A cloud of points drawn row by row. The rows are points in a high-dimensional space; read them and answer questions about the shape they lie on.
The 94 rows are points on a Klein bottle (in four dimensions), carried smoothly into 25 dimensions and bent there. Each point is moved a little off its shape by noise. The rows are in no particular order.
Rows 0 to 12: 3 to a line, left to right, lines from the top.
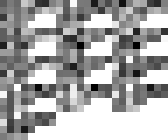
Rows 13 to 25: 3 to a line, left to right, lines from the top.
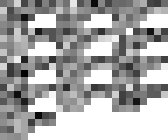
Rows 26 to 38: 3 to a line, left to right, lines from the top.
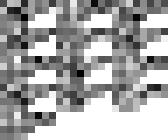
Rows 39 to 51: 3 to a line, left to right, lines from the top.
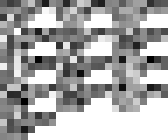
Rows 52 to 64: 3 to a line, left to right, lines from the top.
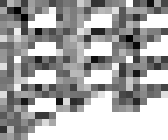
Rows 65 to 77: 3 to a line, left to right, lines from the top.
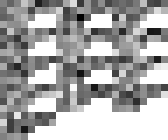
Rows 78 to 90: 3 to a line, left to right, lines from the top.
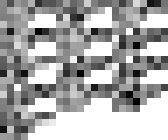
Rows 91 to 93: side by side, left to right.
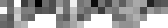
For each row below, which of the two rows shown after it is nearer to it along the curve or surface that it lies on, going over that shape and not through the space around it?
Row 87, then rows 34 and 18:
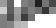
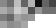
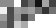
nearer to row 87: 18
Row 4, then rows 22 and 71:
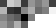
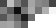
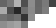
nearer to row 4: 22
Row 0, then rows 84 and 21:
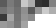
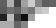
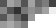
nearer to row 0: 84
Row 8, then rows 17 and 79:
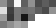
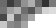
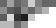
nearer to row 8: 79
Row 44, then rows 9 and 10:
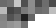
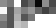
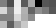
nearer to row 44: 9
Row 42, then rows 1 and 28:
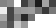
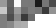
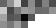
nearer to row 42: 28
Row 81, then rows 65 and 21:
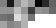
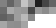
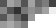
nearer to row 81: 65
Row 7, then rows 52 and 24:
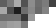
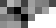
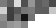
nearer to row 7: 24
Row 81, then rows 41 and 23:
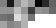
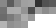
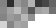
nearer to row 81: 41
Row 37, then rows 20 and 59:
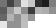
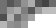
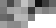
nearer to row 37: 59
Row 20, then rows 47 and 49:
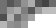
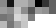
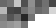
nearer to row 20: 47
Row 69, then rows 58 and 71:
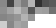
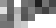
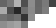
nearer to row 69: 58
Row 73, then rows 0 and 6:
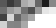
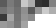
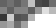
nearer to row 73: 6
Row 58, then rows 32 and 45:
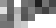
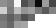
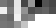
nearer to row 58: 45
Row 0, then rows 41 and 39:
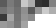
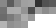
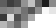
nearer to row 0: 41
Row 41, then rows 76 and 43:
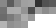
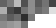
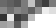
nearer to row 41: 43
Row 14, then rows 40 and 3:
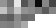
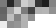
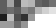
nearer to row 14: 40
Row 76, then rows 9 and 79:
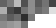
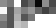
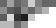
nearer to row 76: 79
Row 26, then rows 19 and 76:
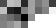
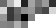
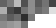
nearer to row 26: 19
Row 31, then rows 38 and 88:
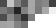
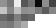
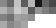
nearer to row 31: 38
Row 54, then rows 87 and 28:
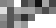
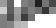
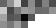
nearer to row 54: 28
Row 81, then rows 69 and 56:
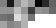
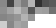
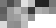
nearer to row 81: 56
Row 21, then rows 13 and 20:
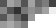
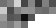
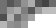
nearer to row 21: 13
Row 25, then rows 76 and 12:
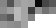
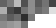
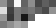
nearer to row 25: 12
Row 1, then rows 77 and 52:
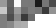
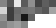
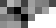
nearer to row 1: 77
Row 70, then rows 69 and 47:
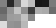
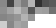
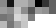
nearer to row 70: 47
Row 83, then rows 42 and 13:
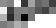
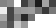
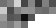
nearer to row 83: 42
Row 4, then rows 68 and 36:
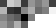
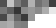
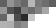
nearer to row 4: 68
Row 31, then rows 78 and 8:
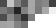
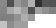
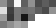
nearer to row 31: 8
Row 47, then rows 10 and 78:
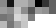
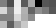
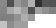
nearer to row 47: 10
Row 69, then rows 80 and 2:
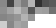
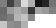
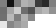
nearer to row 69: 2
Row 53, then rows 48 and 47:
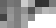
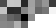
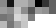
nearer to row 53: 47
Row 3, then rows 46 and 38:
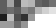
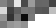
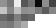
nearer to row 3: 46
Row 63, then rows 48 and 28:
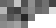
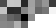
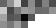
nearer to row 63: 28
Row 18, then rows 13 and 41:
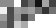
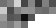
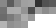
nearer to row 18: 13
